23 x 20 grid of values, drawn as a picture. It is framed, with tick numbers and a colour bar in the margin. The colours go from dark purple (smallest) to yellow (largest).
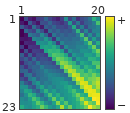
Grain: diagonal, down to the right. Ninth with the lowest average: top left. Mirror symmetry: none. Slope: up to the bottom right. Ninth with the highest average: bottom right.
